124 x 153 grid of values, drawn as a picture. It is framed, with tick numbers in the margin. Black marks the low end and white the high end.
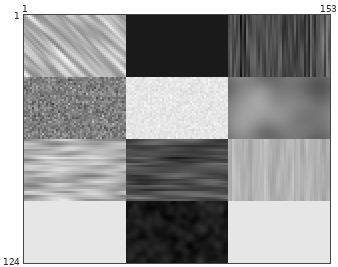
The table splits into 4 rows of 3 panels. Panel 1,1: high, slanting down to the right. Panel 1,2: very low, flat. Panel 1,3: low, streaked downward. Panel 2,1: middling, fine-grained. Panel 2,2: very high, fine-grained, faint in contrast. Panel 2,3: middling, smooth. Panel 3,1: high, streaked across. Panel 3,2: low, streaked across. Panel 3,3: high, streaked downward, faint in contrast. Panel 4,1: very high, flat. Panel 4,2: very low, blotchy, faint in contrast. Panel 4,3: very high, flat.
